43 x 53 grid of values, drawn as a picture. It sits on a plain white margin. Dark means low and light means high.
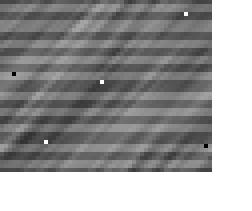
Slope: none. Ninth with the lowest average: bottom left. Histogram: bell-shaped. Stripes: horizontal, repeating 10 times. Average level on the scale: 40%. Lone odd cells: 5, 3 higher and 2 lower than their neighbours.
